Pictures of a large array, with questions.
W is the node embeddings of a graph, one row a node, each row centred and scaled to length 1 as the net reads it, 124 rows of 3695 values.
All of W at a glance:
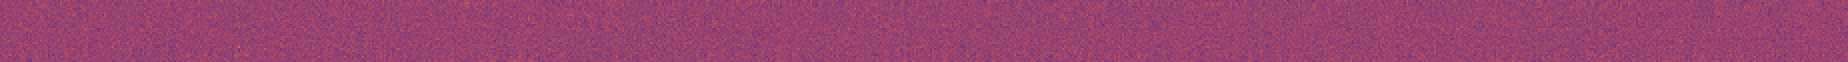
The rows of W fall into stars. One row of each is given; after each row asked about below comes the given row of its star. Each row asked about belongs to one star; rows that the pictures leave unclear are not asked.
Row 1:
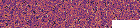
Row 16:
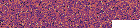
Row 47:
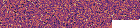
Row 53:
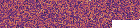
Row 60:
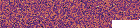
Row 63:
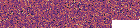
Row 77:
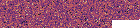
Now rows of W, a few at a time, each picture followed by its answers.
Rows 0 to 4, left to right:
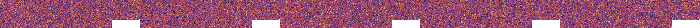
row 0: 1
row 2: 47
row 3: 1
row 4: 63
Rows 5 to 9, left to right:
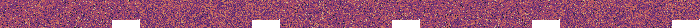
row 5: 77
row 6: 63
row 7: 47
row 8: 77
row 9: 63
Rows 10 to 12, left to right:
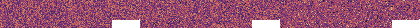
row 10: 63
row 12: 16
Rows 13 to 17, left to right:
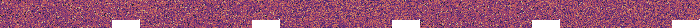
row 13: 63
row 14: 47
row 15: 60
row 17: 63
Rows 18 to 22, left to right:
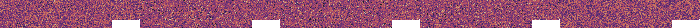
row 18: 60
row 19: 60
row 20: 60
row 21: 63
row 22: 16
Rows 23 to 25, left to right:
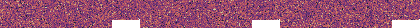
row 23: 47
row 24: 77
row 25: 47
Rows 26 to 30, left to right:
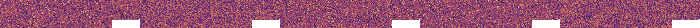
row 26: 47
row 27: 1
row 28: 1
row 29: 60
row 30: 47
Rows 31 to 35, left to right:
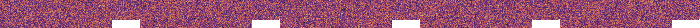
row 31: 60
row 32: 77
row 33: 60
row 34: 47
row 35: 77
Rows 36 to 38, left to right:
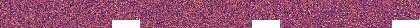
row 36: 60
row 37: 16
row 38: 63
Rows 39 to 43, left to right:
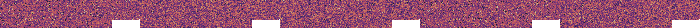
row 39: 60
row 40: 63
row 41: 47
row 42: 60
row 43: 53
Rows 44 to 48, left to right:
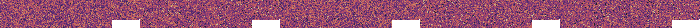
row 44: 63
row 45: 63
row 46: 53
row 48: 1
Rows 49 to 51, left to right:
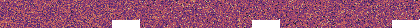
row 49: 53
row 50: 53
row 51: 1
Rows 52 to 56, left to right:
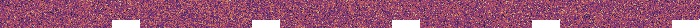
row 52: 53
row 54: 63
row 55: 77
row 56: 47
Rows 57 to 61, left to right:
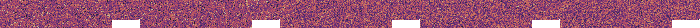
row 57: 47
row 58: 60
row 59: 47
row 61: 63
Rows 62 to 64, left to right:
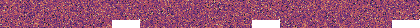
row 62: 47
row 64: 1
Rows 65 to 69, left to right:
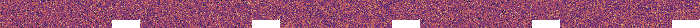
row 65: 16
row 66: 63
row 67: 16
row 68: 60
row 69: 1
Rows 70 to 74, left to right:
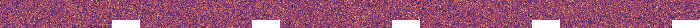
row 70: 63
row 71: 16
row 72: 63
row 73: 16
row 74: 1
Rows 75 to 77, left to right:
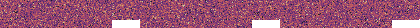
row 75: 47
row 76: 53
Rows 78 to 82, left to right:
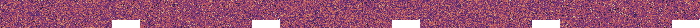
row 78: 16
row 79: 63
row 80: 60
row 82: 53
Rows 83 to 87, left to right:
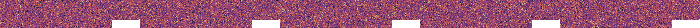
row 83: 16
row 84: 1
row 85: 47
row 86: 16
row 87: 47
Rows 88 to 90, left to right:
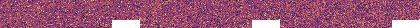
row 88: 77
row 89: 47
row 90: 77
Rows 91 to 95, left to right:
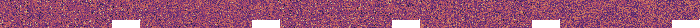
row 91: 16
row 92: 16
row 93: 63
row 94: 63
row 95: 53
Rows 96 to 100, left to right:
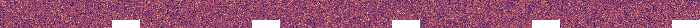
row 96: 60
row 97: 16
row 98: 1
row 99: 60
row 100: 1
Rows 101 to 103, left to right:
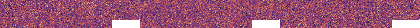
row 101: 53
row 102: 16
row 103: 1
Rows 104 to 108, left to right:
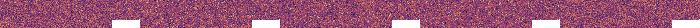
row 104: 16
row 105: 47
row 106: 53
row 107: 77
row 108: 53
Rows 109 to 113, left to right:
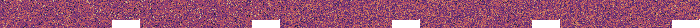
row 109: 53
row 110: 53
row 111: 1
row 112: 1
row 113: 63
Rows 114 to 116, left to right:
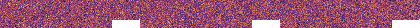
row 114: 1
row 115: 77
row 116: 16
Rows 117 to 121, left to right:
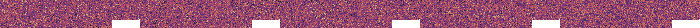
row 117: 47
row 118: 1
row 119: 53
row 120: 63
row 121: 53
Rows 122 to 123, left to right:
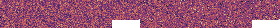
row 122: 1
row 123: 16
